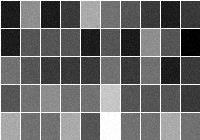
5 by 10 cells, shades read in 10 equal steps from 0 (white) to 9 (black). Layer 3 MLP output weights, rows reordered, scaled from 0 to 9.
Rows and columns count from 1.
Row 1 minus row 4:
2 -1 4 2 -2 3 0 1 2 0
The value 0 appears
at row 5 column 6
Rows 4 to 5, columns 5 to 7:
5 2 6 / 6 0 5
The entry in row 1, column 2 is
4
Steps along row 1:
down up down down up up up up down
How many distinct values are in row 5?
4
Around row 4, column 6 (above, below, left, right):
5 0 5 6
